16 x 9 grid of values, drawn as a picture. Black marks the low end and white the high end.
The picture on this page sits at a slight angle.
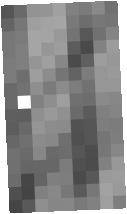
Upright stripes repeat 2 times across the table. Overall the values sit about 50% of the way up the scale. One lone cell stands out, far higher than its neighbours. The middle left is the roughest part. The bottom left is the ninth with the lowest average. The halves do not mirror each other.
